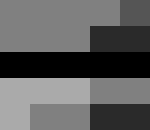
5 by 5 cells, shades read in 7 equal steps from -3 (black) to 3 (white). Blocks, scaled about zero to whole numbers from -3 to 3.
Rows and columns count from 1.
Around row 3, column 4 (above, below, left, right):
-2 0 -3 -3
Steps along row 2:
same same down same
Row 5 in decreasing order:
1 0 0 -2 -2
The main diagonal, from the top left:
0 0 -3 0 -2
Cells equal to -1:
1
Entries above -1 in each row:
4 3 0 5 3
